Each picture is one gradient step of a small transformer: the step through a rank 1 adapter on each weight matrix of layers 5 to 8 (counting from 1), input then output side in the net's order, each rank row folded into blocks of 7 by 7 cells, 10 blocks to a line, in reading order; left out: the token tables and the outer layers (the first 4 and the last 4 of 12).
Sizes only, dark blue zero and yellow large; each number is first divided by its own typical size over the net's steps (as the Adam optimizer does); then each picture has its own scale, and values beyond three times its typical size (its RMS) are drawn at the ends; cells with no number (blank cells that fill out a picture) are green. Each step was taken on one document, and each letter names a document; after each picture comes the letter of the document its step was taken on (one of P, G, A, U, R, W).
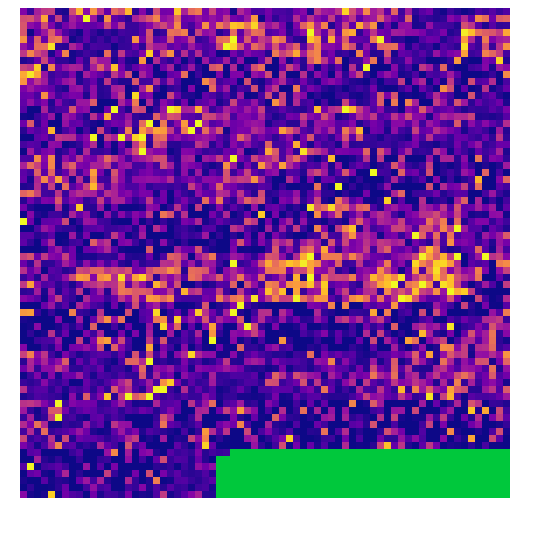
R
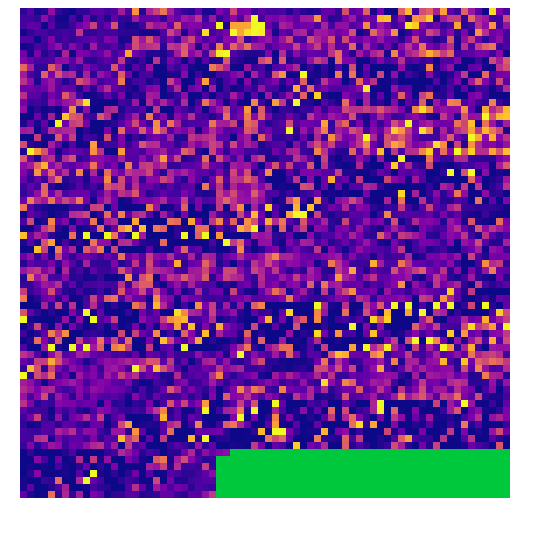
R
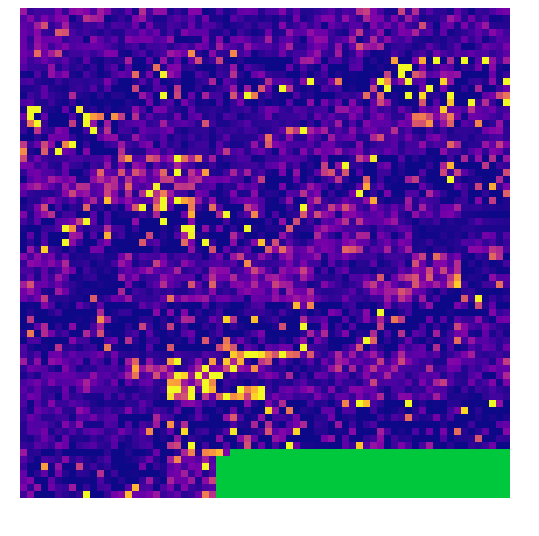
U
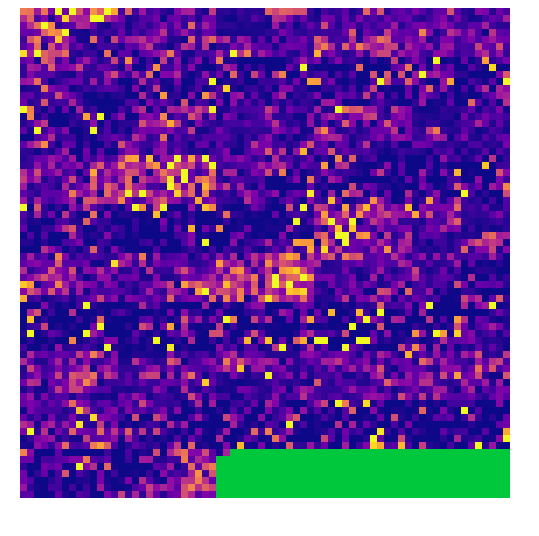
U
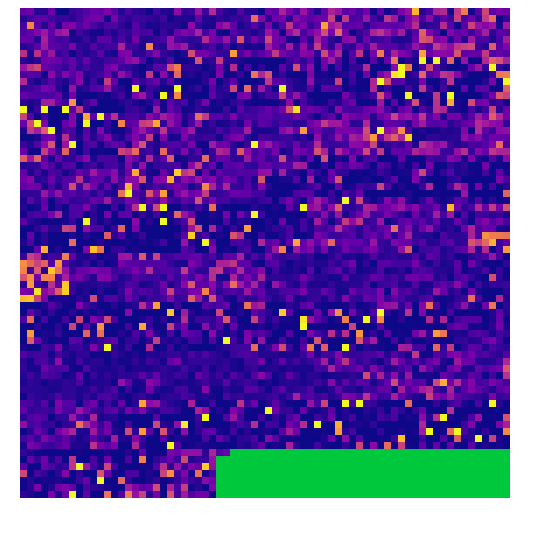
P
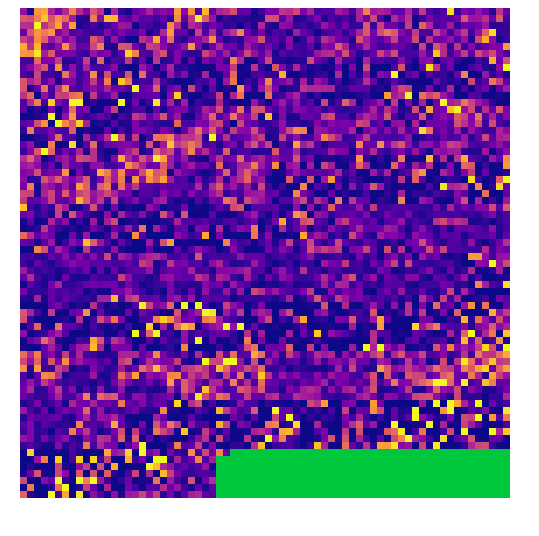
R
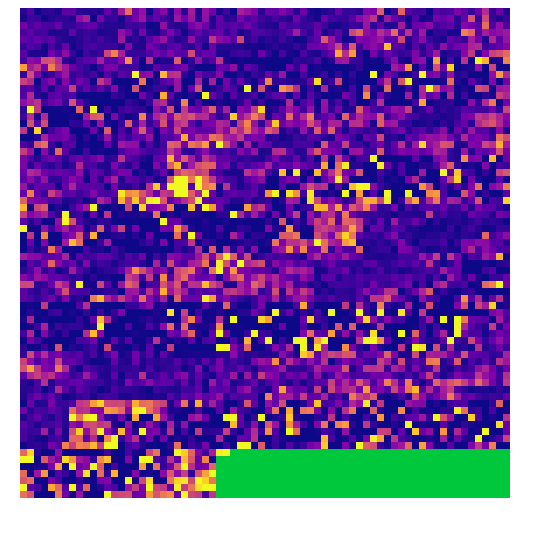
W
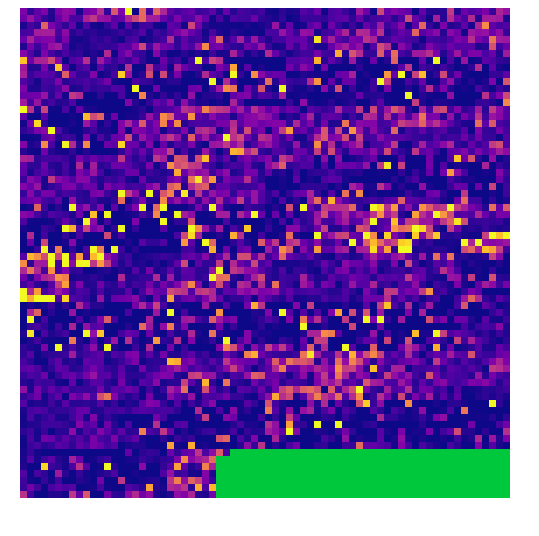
P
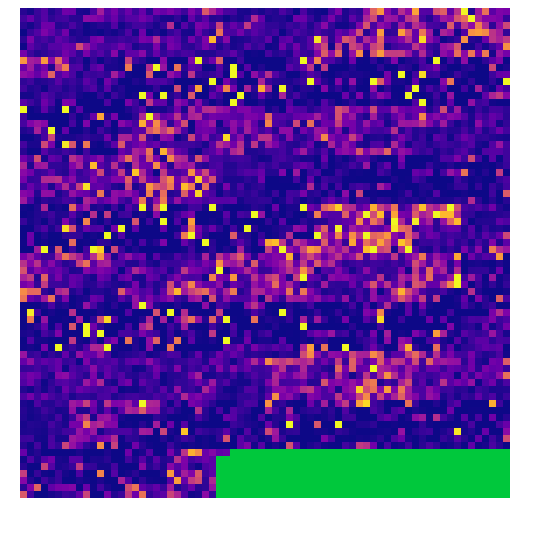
P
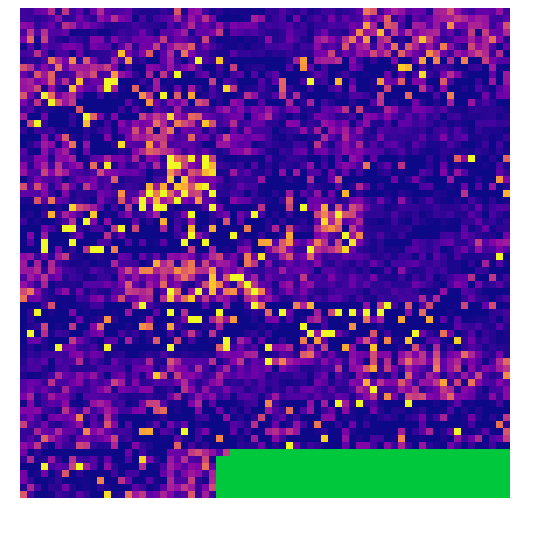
P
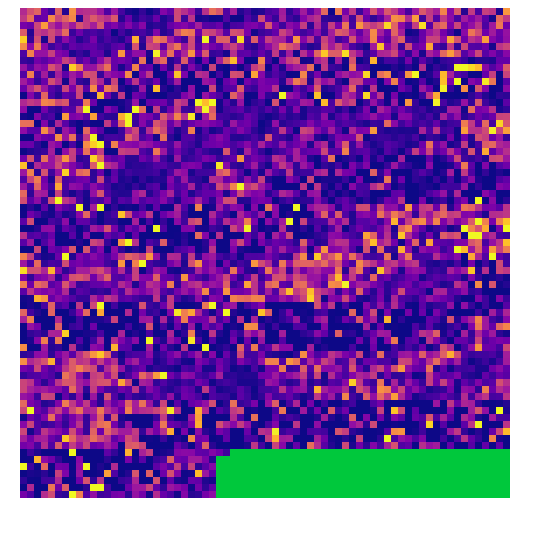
R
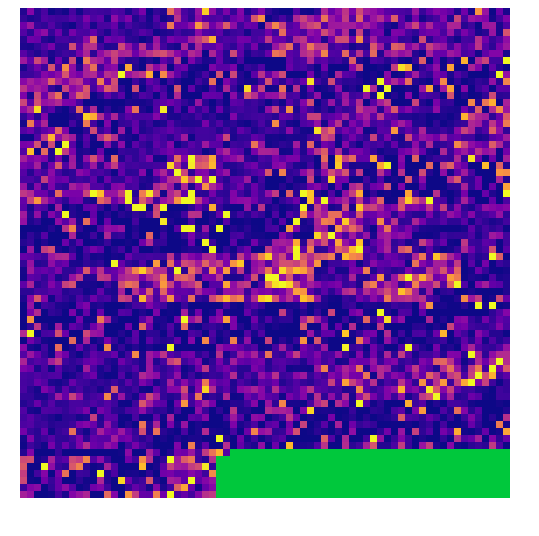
U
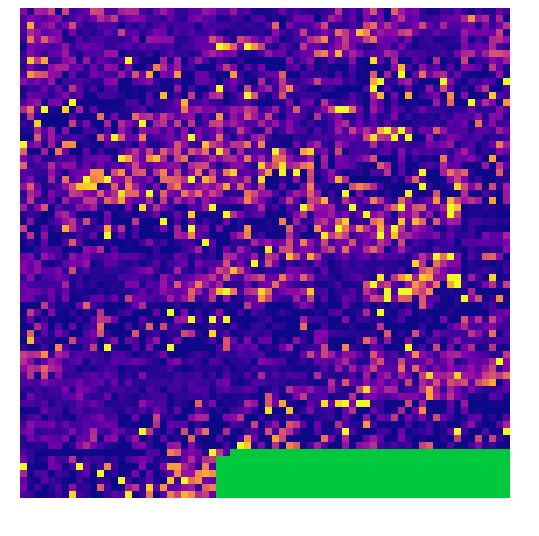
U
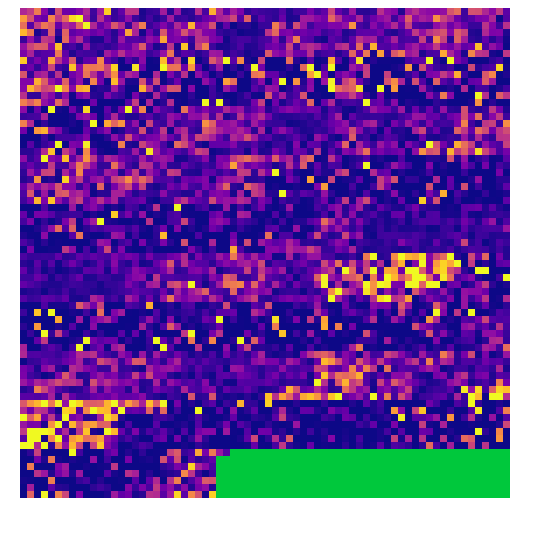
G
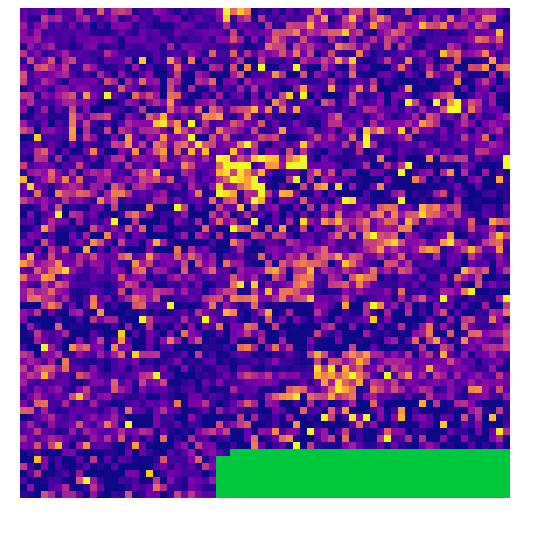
R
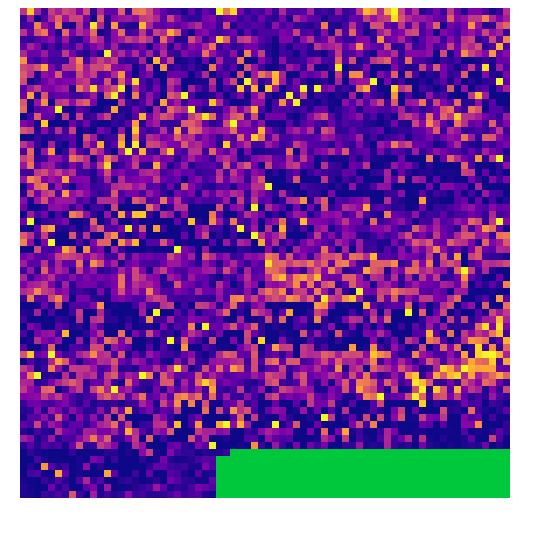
R
